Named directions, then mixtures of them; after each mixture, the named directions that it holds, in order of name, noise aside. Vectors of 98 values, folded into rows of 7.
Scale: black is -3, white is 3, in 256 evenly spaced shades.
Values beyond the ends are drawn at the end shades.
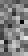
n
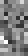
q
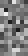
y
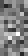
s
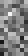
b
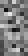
b, y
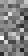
b, q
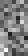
b, n, y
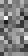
b, n, q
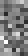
n, q, s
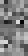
n, q, y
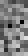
n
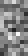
b, s, y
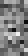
b, s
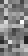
n, q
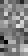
q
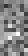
s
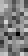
s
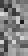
n, s, y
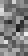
q, y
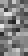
b, y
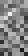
b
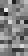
y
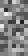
y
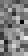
n
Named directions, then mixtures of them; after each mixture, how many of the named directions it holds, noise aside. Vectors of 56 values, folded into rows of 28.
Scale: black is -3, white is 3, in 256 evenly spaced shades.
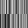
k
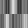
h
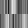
one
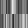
two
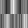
one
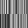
one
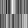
two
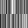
two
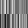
one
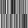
two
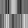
one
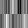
one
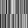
two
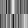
two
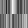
two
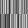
one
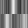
one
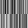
one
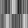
one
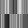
two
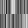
two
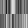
two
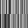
one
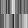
two
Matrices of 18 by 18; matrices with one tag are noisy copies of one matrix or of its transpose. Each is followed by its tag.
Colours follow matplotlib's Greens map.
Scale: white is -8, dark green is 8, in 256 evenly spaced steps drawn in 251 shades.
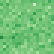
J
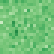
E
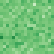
J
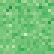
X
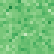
X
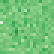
E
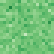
X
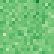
J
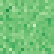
X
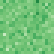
J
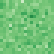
E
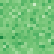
J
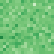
J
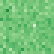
X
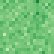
J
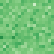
J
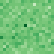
J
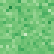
X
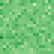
J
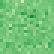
E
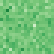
X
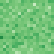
J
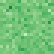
X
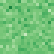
X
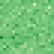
J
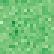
E
